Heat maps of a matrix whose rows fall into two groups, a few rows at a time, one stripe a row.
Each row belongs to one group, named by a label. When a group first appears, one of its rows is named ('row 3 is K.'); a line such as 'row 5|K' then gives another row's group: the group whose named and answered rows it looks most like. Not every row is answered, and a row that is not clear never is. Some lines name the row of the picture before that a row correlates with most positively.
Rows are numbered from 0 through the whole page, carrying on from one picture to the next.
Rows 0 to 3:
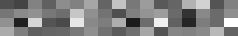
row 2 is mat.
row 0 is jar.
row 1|mat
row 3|jar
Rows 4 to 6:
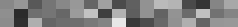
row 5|jar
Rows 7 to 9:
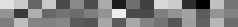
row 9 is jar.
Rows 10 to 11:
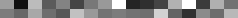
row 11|mat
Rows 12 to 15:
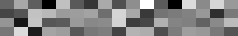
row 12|jar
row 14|mat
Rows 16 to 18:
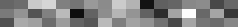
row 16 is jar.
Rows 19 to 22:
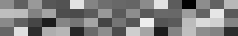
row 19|mat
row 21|jar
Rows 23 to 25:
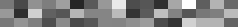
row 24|mat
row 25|jar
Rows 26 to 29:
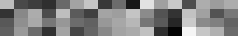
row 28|jar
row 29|jar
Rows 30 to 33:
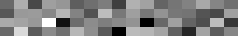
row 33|mat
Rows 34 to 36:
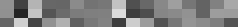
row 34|mat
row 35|mat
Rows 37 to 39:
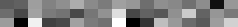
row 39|mat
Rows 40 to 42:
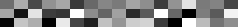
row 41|mat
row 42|jar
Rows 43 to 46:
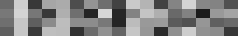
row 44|jar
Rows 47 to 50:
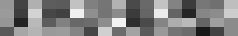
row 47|mat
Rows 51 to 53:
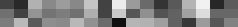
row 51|jar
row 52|jar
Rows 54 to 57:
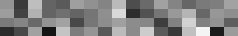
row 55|mat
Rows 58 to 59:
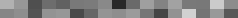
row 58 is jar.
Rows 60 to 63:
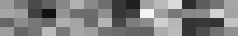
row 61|jar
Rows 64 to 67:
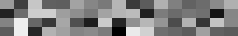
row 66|jar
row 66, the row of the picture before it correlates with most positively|61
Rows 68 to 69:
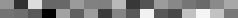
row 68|mat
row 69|jar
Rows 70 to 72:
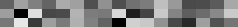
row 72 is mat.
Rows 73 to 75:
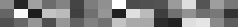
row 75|jar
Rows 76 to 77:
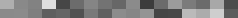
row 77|jar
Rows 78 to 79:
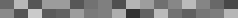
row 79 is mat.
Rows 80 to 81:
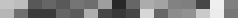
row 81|jar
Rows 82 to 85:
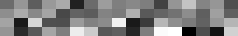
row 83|jar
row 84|mat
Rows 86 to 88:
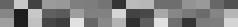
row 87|mat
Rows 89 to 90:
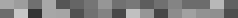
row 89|jar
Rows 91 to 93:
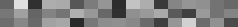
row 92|mat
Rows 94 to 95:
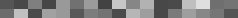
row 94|jar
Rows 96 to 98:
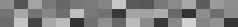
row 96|mat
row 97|mat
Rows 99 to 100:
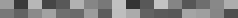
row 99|mat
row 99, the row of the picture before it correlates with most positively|96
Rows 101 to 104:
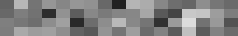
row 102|jar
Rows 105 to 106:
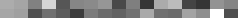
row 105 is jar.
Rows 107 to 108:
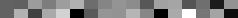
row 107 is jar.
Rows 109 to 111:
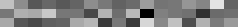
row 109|jar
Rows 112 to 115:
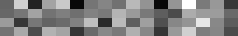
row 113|jar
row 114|jar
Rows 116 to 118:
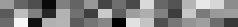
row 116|jar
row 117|jar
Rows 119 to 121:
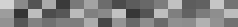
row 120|mat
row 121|jar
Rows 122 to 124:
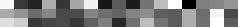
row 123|jar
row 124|jar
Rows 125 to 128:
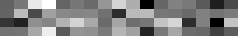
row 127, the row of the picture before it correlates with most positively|122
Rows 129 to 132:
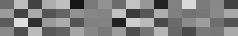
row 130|mat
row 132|mat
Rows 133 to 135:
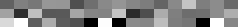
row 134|mat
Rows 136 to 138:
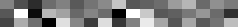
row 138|jar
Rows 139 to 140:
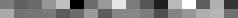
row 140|jar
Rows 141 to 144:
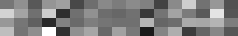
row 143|jar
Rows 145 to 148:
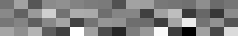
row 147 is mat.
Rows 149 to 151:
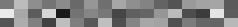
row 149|jar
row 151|jar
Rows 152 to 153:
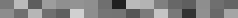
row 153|mat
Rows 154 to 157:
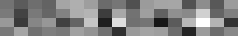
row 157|mat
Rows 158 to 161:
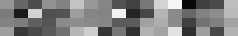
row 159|mat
